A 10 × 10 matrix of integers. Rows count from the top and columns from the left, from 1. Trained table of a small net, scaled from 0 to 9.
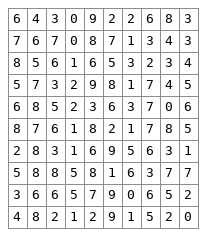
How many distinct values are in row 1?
7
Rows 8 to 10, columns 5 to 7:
8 1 6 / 7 9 0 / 2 9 1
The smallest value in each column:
2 4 2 0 2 1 0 2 0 0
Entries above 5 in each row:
4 5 3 4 5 6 4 6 5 2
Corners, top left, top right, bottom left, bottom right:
6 3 4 0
